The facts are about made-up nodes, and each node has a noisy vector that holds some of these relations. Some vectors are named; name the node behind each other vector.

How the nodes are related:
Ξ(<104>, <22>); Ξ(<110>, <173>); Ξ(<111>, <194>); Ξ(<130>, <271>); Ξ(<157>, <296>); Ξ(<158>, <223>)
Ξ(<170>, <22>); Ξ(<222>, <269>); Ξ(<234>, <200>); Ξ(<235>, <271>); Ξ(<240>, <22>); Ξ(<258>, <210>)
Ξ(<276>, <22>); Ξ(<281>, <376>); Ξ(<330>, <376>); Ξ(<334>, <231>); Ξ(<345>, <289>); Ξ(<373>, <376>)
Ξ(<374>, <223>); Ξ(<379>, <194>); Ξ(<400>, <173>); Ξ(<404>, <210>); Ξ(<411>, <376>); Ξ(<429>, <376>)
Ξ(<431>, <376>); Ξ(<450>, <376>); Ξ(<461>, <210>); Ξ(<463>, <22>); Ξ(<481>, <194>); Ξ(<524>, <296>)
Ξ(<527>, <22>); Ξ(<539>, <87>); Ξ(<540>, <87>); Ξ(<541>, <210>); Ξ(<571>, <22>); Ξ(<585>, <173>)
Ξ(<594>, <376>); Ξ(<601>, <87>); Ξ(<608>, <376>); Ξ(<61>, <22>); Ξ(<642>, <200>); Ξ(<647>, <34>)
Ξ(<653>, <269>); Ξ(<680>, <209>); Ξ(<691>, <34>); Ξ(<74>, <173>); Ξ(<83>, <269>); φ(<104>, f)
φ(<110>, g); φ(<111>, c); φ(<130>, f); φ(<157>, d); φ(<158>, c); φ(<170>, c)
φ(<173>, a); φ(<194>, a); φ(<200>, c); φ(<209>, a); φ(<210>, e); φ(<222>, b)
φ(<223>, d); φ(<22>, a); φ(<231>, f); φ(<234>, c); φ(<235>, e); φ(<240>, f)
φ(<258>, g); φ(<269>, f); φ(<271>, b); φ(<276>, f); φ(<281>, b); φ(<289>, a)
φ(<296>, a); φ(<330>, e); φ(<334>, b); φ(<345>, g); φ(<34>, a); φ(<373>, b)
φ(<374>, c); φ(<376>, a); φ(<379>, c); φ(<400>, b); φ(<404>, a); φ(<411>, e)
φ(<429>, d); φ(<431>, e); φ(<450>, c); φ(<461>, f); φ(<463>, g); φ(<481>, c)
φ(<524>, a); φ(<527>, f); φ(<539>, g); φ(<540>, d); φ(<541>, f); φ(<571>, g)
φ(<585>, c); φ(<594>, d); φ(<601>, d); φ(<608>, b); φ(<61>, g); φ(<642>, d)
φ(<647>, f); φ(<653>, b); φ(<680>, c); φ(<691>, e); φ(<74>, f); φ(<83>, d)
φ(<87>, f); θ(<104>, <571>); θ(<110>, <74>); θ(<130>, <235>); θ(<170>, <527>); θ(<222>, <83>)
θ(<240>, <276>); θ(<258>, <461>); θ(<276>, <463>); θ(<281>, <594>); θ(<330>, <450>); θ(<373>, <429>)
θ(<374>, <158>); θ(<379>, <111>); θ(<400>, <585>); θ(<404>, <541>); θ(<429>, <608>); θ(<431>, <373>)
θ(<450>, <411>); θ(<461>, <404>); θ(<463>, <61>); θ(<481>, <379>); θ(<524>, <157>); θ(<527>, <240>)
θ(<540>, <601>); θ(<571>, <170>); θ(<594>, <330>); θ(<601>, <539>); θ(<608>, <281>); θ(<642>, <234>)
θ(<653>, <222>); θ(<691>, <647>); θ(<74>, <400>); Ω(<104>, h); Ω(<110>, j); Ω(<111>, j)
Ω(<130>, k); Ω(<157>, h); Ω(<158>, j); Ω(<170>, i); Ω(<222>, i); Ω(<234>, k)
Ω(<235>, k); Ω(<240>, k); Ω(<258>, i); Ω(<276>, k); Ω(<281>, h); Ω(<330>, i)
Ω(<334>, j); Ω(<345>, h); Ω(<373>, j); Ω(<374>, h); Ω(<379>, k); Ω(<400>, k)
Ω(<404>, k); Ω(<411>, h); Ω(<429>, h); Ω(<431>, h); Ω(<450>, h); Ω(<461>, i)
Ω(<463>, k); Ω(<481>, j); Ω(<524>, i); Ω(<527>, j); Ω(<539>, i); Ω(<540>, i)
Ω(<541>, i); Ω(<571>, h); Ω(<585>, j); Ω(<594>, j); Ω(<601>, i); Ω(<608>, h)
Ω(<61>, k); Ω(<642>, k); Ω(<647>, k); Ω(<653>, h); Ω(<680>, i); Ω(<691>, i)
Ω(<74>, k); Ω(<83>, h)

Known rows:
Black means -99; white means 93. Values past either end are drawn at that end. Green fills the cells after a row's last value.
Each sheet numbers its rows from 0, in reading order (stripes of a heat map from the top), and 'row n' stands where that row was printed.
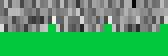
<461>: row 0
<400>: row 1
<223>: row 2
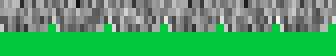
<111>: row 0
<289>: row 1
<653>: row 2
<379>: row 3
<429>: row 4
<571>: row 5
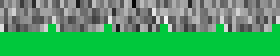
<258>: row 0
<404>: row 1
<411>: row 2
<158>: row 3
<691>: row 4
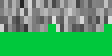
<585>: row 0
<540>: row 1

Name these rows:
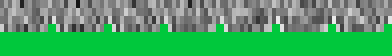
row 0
<157>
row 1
<271>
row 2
<373>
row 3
<345>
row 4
<104>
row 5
<524>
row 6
<222>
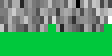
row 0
<83>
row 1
<450>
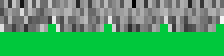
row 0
<173>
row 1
<374>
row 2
<200>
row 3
<680>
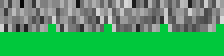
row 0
<210>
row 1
<594>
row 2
<194>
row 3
<22>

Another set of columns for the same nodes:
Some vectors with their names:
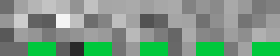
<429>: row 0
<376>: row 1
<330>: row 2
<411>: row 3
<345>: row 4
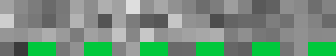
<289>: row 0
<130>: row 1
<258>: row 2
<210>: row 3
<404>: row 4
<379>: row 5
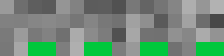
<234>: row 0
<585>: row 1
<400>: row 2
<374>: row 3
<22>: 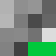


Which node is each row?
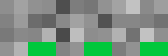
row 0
<527>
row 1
<334>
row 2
<110>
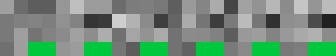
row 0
<235>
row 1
<170>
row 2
<223>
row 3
<642>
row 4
<653>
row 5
<691>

